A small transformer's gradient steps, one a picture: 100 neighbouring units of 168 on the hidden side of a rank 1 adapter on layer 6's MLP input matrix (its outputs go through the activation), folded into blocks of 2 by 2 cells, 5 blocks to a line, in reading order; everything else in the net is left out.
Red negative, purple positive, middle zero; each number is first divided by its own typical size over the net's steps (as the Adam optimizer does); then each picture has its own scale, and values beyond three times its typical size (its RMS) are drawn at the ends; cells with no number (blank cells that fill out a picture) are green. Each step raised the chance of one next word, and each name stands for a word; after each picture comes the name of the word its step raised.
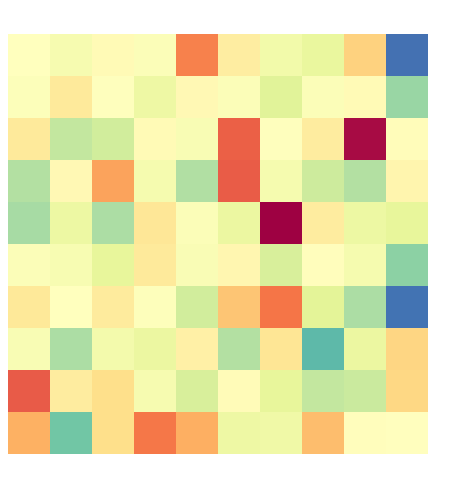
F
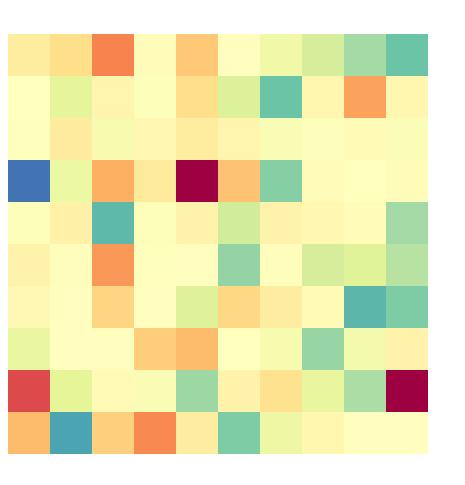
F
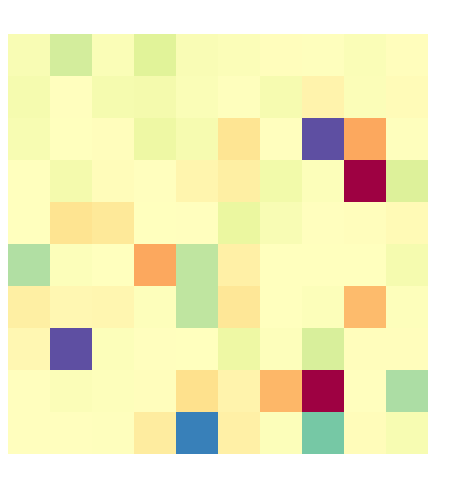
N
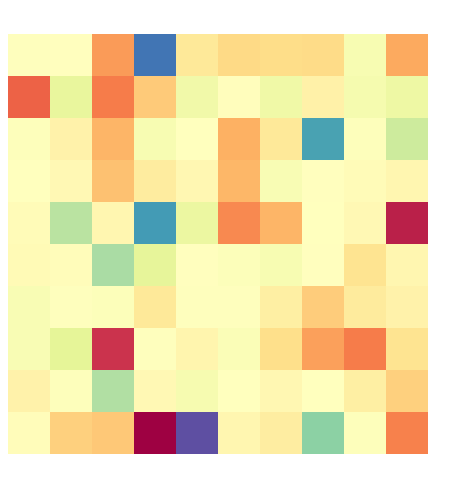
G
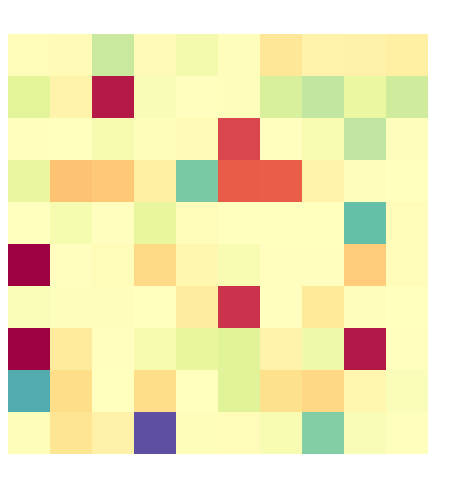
N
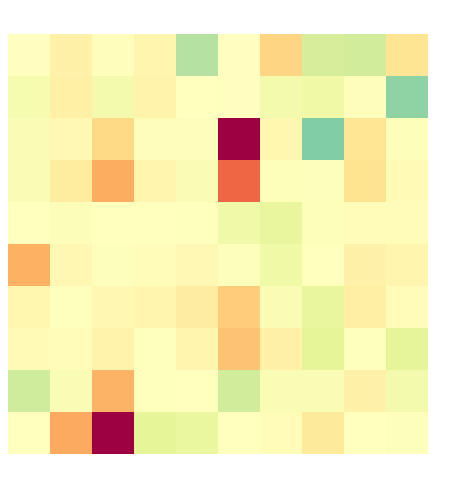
N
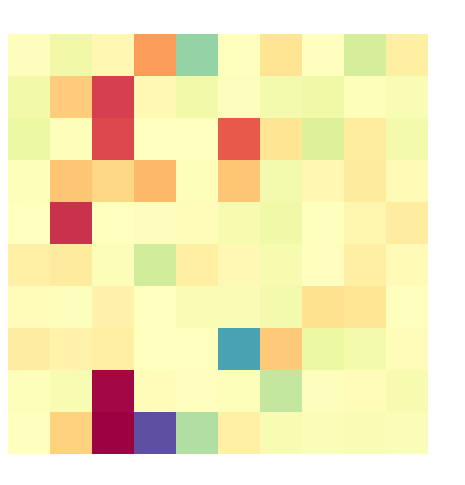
N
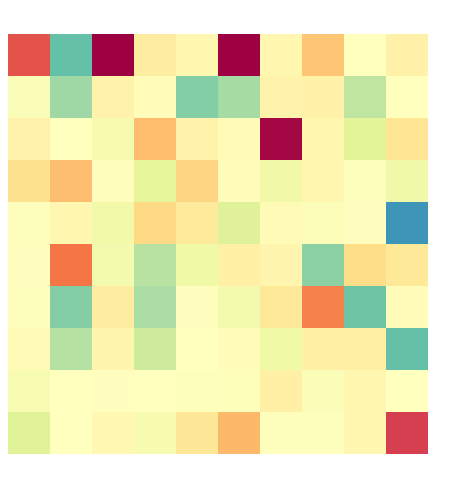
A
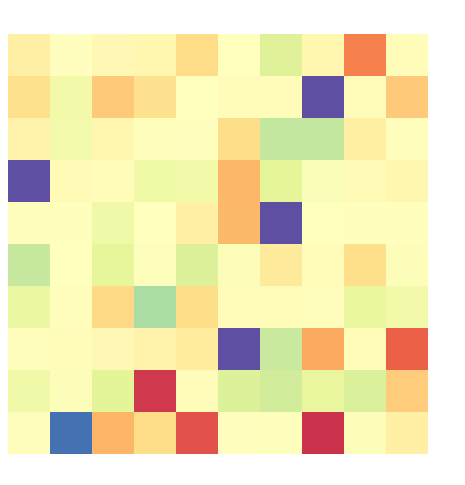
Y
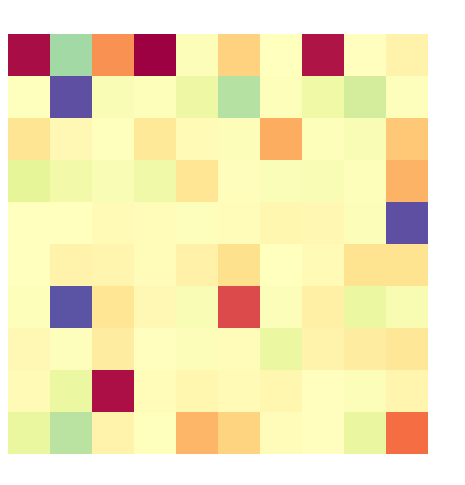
A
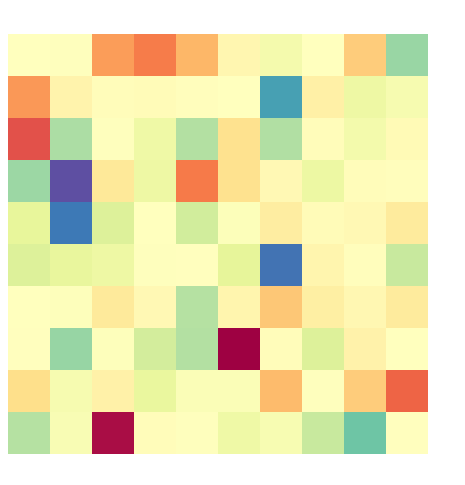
F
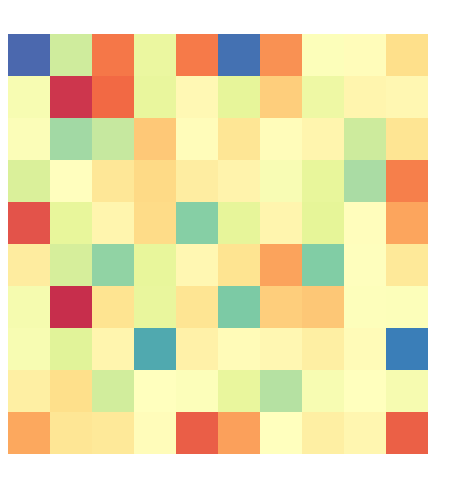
Y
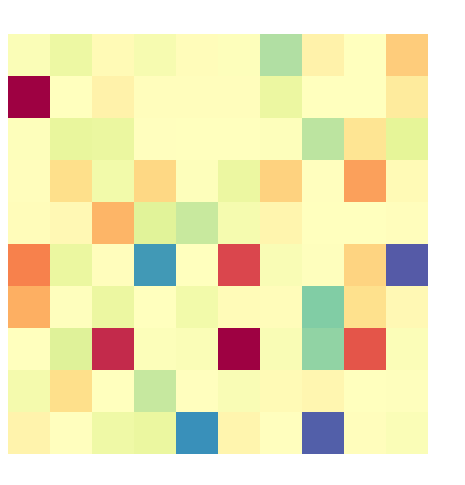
G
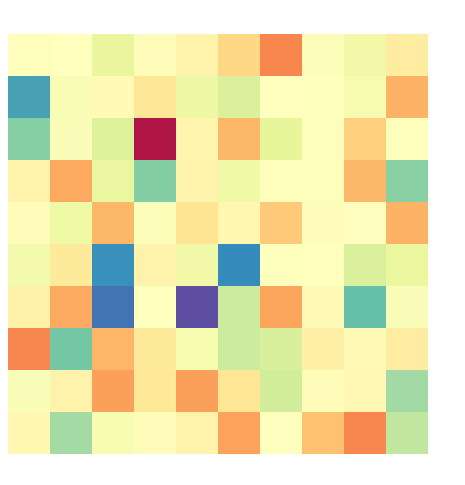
F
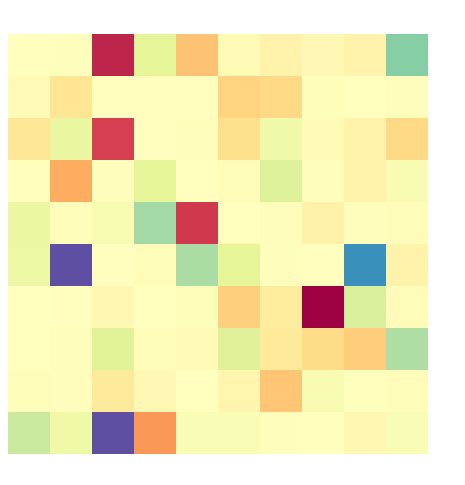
G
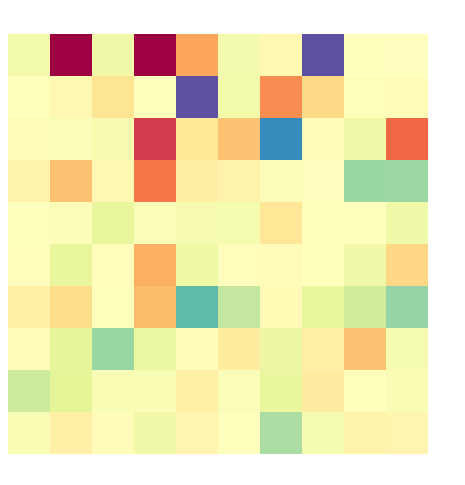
Y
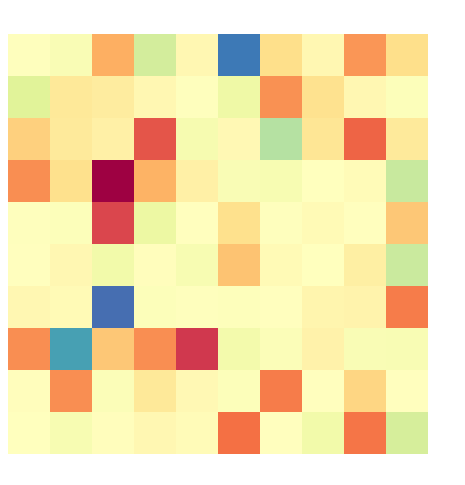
F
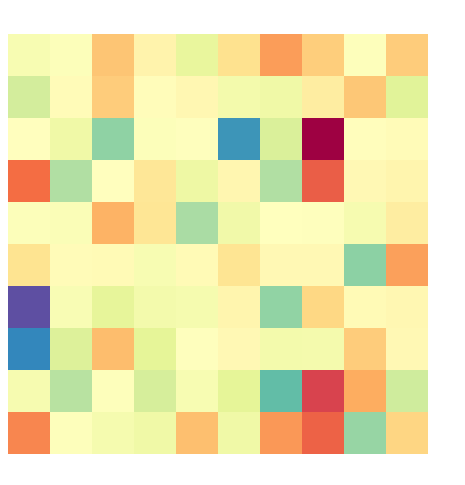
Y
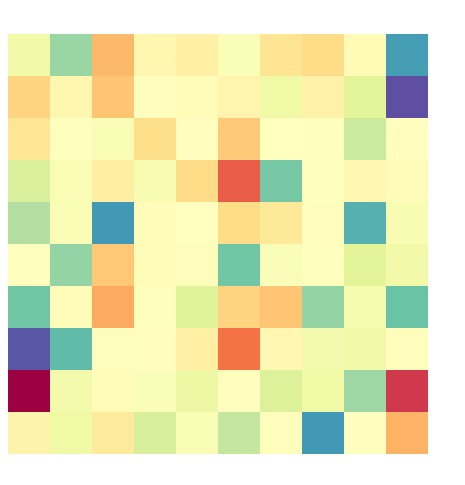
F
